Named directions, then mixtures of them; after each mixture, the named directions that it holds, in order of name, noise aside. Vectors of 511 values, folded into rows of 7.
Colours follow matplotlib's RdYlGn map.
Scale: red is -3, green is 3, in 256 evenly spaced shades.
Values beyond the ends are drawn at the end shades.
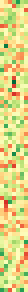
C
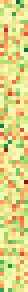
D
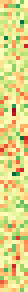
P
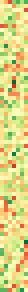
C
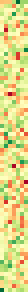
C, D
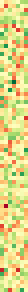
C, D, P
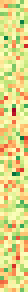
P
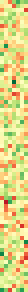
C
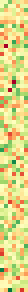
C, D, P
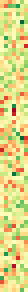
P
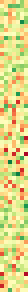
C, D, P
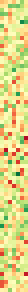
C, D, P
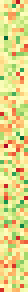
C, D, P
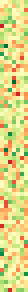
C, D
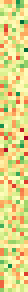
D, P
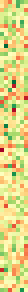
C, P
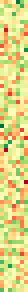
D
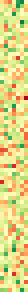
C, D, P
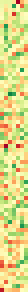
C, D, P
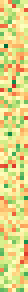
C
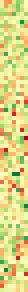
D, P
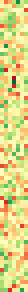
C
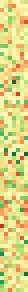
C, D, P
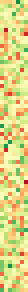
D
